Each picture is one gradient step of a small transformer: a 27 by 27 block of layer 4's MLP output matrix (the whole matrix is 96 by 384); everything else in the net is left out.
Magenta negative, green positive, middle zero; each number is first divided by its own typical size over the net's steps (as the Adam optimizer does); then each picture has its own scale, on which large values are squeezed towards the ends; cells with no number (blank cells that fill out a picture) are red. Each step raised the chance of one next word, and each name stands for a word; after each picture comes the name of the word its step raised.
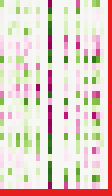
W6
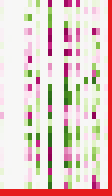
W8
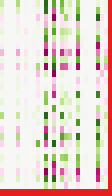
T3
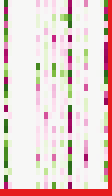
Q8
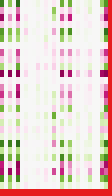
T3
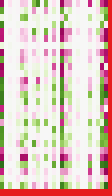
W8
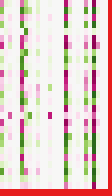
W6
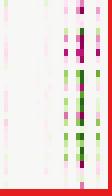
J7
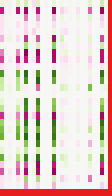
J7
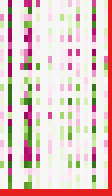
W8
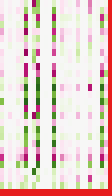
W8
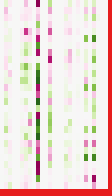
J7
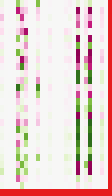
J7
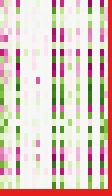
W8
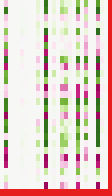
W6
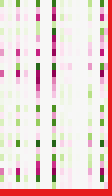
T3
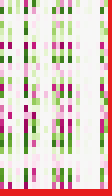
W6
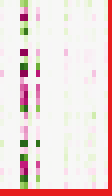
T3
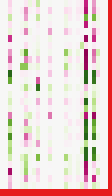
J7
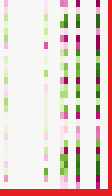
Q8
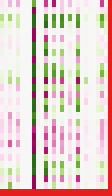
Q8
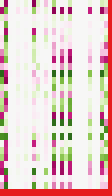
J7
